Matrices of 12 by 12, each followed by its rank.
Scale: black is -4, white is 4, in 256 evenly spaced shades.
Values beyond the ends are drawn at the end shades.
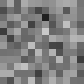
full rank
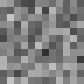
full rank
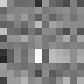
two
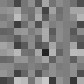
two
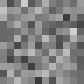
full rank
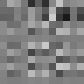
two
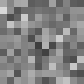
full rank
